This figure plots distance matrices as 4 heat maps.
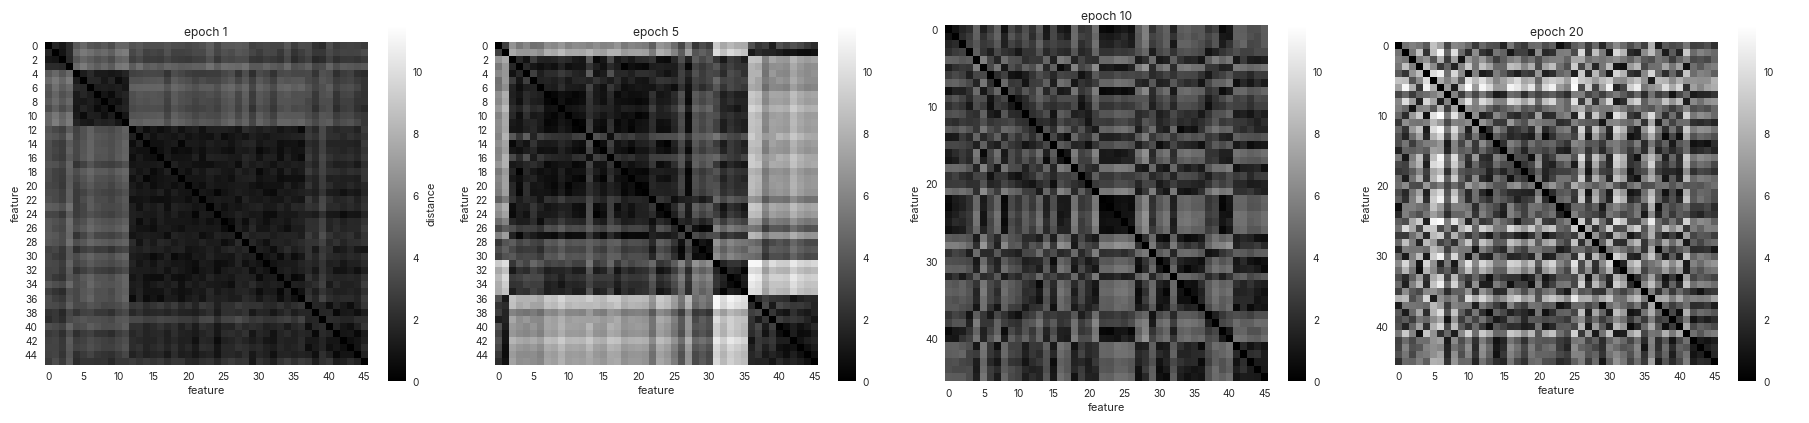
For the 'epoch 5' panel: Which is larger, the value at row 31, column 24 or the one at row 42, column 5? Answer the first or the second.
the second
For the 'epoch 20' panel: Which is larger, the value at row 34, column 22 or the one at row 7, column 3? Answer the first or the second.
the second
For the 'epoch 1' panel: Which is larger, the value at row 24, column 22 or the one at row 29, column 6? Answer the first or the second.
the second
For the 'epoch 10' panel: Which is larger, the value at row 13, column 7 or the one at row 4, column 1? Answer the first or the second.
the second
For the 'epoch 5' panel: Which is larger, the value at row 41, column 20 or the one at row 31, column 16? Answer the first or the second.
the first
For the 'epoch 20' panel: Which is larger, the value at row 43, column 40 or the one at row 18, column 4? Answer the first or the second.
the first
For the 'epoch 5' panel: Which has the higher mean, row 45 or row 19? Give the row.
45
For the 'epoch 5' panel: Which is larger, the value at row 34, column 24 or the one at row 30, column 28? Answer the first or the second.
the first
